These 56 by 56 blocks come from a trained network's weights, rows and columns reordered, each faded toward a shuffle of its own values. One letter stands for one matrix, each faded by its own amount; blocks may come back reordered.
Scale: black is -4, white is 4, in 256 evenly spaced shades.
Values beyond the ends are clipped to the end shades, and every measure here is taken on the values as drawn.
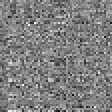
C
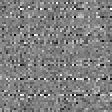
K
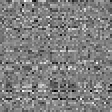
K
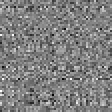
C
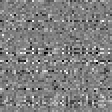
K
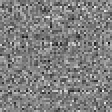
C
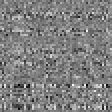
K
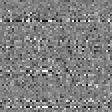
K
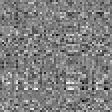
K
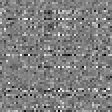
K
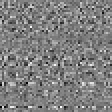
K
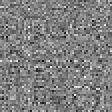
C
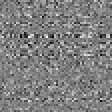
K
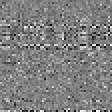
K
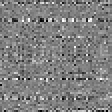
K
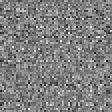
C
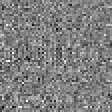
C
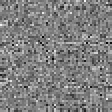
C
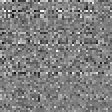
K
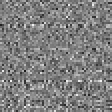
C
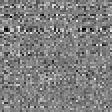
K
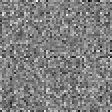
C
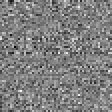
C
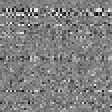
K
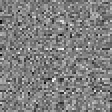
C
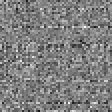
C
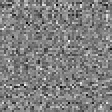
C
